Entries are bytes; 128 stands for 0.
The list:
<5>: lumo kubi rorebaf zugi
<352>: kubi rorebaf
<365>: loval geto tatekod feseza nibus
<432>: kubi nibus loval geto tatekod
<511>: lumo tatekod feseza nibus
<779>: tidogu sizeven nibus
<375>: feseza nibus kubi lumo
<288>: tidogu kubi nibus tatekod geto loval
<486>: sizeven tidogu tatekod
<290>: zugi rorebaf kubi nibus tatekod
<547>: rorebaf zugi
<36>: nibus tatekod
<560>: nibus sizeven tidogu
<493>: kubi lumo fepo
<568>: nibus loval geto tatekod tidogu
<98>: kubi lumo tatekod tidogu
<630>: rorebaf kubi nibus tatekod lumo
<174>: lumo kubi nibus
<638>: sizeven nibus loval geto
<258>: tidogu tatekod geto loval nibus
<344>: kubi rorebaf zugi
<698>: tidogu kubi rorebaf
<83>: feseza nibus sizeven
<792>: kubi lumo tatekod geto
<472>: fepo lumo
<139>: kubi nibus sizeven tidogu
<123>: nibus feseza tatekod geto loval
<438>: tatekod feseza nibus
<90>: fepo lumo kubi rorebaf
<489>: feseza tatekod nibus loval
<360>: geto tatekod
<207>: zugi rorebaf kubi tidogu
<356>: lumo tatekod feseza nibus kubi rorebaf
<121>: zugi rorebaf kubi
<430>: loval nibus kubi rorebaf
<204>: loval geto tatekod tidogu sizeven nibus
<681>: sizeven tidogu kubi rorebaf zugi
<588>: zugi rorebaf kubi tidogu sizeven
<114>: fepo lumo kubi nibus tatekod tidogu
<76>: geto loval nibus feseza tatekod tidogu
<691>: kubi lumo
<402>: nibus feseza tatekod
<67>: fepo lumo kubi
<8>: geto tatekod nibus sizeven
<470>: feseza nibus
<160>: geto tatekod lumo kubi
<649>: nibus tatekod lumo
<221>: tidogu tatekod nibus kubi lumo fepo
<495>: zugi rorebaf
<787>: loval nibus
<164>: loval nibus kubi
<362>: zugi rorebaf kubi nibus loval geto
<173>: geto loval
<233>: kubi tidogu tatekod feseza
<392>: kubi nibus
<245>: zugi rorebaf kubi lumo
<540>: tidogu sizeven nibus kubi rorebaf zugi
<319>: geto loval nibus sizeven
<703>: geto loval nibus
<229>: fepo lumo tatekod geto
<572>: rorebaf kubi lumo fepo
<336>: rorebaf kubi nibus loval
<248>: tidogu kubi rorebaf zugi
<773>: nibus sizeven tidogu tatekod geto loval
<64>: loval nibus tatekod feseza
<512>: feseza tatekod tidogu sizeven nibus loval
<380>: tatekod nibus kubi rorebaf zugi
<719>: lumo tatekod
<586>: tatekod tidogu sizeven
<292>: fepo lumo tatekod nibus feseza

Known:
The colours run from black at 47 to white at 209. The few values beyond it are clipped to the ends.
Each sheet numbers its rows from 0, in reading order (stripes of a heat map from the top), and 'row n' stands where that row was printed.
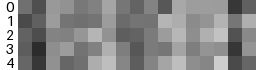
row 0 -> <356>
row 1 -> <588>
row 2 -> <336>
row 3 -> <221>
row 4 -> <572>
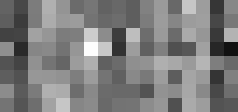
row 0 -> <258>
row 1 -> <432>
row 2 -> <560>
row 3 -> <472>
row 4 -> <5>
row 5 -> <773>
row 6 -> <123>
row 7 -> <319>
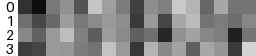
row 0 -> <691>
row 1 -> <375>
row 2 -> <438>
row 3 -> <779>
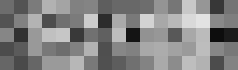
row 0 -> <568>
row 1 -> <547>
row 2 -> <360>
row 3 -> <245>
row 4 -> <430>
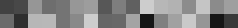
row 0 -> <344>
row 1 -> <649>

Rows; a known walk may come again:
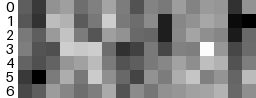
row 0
<221>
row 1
<719>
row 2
<438>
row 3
<787>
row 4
<430>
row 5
<392>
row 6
<290>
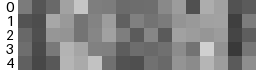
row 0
<319>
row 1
<380>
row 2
<356>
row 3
<568>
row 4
<164>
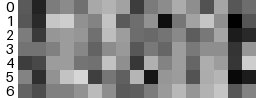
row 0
<493>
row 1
<36>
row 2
<229>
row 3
<512>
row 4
<779>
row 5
<360>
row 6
<336>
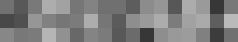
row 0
<204>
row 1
<540>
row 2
<489>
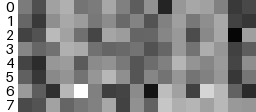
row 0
<511>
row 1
<160>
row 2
<586>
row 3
<365>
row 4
<98>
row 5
<114>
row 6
<173>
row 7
<121>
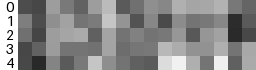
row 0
<5>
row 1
<292>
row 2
<8>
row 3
<588>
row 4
<352>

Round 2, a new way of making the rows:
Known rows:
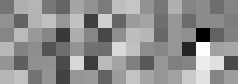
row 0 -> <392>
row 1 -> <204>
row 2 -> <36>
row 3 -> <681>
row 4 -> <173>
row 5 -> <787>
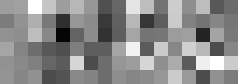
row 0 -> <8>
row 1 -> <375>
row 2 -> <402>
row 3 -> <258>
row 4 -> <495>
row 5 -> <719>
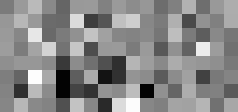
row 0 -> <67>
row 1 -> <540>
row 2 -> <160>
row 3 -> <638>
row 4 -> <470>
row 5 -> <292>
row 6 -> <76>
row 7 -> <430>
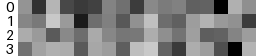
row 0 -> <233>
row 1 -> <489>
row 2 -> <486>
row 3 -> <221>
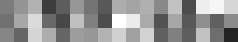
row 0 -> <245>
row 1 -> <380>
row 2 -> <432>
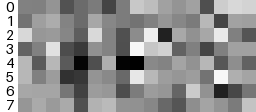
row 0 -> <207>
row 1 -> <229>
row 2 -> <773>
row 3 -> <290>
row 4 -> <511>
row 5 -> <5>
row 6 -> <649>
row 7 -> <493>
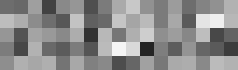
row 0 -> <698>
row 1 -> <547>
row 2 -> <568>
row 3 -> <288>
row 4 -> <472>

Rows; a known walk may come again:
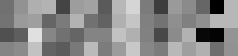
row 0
<221>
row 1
<352>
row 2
<114>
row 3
<174>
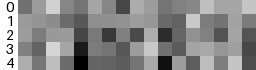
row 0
<90>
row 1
<691>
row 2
<512>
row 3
<489>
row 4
<123>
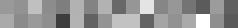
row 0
<360>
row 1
<703>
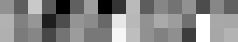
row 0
<356>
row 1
<5>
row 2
<681>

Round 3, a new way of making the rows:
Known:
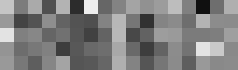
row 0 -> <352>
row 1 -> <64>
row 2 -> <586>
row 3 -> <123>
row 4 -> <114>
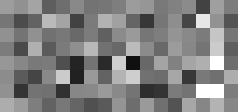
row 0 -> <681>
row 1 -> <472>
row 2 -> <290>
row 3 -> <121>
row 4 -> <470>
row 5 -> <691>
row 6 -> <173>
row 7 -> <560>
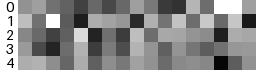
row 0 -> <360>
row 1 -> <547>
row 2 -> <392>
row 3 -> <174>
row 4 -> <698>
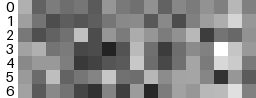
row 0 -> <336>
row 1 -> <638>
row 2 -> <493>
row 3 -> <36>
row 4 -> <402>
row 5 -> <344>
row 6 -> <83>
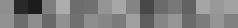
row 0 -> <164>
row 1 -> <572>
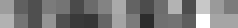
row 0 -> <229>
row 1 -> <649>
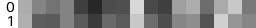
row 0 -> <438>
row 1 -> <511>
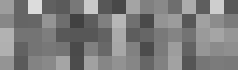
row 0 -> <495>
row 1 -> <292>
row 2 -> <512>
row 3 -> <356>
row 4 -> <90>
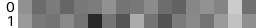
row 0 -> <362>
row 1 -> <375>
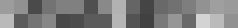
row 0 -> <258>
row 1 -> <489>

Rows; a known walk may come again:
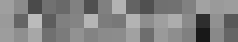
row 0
<258>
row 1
<344>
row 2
<248>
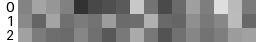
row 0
<402>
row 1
<245>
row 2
<288>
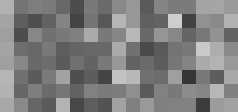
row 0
<630>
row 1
<792>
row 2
<5>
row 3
<76>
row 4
<773>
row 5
<98>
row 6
<336>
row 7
<139>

